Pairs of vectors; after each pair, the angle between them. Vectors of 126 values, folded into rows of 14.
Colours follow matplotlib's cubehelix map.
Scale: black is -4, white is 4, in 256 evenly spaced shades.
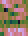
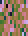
orthogonal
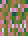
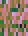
nearly opposite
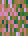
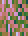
nearly parallel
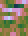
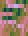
nearly opposite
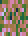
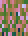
partly opposed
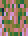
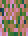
nearly parallel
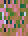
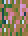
nearly opposite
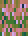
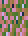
partly opposed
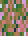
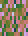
nearly parallel
